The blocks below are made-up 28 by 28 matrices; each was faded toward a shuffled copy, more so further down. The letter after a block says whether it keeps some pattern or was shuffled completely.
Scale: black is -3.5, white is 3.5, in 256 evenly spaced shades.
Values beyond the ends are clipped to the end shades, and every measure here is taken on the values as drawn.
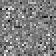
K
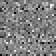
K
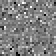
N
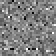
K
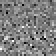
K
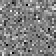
N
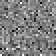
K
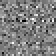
K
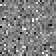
N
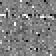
K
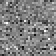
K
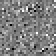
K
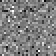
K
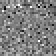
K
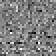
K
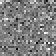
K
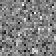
N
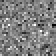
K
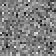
N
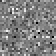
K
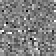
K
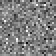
N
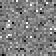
N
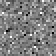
N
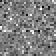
K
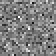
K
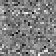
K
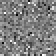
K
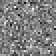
N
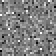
N
